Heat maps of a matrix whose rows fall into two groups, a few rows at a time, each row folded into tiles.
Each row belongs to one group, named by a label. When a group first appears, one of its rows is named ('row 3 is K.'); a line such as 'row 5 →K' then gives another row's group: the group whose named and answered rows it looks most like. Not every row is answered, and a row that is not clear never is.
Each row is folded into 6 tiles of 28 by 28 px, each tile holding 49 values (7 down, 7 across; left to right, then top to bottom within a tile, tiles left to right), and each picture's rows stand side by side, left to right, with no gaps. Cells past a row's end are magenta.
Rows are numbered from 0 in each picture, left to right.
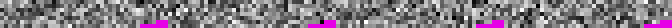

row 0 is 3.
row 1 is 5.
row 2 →3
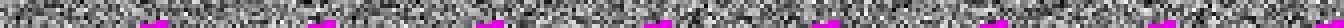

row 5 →5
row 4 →3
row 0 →3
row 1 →5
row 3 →5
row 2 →3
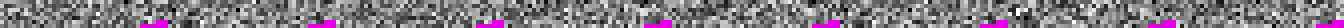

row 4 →3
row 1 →5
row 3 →5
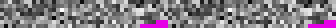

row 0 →5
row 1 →5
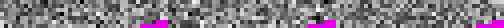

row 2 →3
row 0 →5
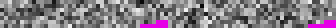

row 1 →3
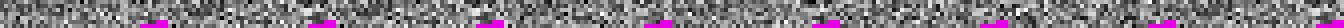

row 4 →5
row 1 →5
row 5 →3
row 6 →3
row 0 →5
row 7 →5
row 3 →5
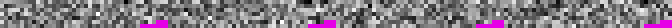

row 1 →5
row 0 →3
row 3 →3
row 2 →3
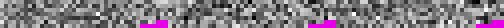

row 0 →3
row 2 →5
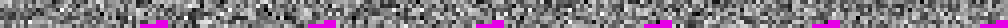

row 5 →5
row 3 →5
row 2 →3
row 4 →5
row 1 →3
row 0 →3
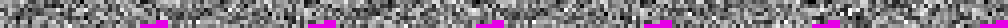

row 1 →3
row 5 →3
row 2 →3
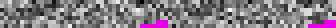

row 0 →3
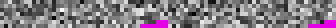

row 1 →5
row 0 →5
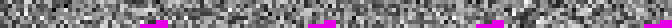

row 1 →3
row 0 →5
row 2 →5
